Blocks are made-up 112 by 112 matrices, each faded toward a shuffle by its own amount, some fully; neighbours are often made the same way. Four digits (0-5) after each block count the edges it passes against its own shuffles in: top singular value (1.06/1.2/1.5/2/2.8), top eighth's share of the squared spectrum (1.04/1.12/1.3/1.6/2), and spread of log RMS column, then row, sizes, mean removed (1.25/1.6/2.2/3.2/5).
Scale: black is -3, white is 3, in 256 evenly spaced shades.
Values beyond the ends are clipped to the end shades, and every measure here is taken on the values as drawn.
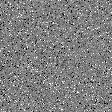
1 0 0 0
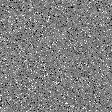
0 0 0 0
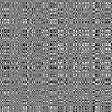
5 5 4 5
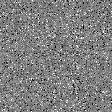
3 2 1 1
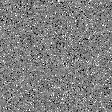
3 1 0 0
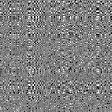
5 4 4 4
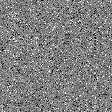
3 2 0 0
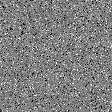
0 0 0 0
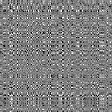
5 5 4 4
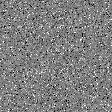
3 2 0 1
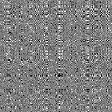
5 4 4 3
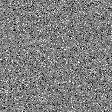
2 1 0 0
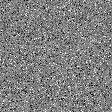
0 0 0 0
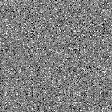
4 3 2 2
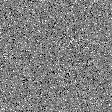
0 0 0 0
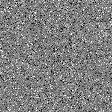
1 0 0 0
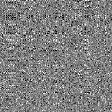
4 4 2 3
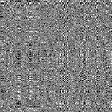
5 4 3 3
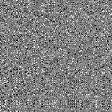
4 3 2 2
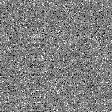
3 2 1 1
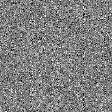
1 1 3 0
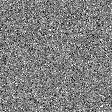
0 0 0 0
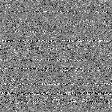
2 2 0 4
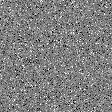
0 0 0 0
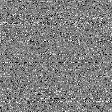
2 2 0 3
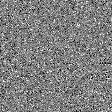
0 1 0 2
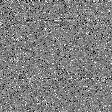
1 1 0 2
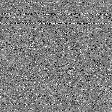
2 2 0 3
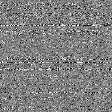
2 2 0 4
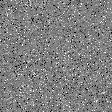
1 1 0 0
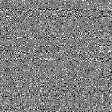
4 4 2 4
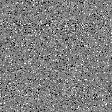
3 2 0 2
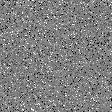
0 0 0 0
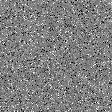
2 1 0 0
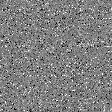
3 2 0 2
